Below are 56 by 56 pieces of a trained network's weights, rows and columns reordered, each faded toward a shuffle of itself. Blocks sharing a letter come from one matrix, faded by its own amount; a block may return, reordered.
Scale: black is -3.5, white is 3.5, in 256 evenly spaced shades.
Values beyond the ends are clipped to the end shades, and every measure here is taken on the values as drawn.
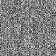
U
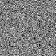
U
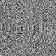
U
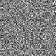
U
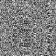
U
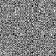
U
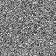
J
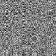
U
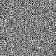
U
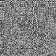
U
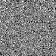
J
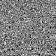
J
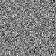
U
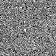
J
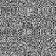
U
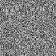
U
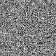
J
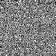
J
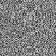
U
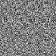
U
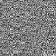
U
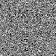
J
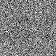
J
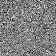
J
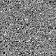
J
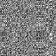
U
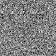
J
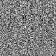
U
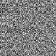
U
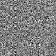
U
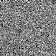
J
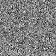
J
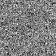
J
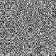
U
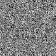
J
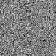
U
